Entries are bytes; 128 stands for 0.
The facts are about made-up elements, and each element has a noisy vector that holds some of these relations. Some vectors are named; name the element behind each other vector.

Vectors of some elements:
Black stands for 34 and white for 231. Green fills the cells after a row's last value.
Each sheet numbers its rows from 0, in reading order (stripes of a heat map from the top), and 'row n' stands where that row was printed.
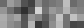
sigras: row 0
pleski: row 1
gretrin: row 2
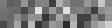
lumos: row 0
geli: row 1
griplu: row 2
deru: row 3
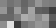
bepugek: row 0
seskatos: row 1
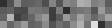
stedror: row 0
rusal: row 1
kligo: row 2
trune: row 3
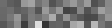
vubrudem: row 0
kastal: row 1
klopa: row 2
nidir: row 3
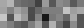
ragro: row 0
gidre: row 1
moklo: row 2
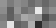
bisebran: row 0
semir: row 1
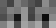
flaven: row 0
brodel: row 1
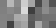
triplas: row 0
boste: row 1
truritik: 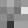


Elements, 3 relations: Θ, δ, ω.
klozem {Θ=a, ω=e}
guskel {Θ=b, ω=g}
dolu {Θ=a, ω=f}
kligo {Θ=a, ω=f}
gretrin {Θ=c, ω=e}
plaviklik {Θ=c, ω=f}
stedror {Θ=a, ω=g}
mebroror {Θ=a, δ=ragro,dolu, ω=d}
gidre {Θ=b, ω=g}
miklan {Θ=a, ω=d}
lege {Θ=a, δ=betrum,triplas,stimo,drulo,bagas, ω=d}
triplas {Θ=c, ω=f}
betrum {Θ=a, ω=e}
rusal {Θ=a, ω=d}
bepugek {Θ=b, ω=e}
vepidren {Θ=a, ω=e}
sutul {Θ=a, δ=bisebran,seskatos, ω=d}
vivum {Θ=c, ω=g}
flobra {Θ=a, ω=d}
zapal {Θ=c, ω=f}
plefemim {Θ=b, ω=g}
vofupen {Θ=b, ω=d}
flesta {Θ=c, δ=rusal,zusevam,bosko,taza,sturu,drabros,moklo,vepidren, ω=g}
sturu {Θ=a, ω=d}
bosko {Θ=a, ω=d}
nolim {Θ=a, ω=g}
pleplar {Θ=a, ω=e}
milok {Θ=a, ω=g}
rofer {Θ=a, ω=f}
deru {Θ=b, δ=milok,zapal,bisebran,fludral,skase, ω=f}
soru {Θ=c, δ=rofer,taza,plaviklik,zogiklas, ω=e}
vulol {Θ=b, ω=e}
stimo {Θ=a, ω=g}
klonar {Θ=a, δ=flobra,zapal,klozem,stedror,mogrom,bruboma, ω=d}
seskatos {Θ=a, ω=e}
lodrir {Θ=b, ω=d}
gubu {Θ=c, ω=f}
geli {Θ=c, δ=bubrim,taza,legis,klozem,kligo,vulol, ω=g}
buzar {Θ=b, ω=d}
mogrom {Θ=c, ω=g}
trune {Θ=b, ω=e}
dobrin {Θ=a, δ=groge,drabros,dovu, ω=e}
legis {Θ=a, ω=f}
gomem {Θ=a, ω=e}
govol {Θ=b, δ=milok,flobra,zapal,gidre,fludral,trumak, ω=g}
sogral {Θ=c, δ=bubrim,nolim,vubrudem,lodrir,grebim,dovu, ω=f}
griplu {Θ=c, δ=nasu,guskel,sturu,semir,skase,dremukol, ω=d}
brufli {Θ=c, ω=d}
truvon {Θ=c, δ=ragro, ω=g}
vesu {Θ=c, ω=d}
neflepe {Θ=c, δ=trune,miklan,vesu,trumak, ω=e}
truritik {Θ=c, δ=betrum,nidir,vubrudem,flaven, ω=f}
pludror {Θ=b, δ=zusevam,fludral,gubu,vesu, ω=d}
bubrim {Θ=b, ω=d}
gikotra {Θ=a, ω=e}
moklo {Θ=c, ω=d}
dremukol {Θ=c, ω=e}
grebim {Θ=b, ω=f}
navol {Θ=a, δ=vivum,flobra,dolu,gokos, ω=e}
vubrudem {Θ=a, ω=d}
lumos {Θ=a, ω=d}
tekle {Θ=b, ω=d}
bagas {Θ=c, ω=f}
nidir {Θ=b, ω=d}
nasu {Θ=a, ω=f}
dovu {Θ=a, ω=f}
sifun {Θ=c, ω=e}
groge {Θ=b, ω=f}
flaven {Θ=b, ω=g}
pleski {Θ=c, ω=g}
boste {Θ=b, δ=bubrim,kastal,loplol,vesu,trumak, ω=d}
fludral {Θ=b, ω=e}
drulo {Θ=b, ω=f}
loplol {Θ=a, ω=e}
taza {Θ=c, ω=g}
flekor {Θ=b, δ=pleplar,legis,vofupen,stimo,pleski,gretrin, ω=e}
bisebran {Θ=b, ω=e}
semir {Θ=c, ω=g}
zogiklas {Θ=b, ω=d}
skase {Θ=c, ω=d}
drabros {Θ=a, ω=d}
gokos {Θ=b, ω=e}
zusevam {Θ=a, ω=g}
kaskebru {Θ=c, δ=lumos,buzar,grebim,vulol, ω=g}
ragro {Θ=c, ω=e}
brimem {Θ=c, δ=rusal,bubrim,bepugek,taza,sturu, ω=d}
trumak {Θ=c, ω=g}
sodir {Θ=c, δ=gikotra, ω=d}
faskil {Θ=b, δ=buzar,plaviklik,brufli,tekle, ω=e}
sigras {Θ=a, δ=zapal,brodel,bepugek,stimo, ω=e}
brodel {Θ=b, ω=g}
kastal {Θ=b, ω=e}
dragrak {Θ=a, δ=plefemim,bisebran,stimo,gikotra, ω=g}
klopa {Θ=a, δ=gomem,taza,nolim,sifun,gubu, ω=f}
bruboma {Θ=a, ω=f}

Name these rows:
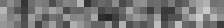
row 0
dobrin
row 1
vivum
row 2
nasu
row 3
zusevam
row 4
bubrim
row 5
mebroror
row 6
vofupen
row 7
dremukol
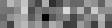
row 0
zapal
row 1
govol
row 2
taza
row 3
skase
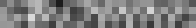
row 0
betrum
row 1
neflepe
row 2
stimo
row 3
brufli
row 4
sodir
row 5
brimem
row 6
truvon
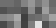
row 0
miklan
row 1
fludral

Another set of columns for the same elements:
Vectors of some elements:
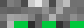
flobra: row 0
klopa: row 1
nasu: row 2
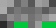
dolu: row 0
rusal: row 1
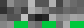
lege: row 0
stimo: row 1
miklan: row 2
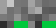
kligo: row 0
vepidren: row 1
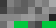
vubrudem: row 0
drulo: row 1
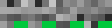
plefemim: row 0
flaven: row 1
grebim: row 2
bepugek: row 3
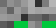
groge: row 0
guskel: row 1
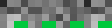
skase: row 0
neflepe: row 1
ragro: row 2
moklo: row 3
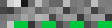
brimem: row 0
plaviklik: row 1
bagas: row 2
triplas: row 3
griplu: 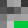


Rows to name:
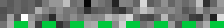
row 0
mebroror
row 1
vulol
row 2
dovu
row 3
sodir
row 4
vesu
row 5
zusevam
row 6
gretrin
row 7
truvon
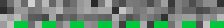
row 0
pludror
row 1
geli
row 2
pleski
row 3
gidre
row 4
faskil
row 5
gokos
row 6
lumos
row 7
klonar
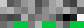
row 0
nolim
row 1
trumak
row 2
dragrak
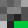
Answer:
flekor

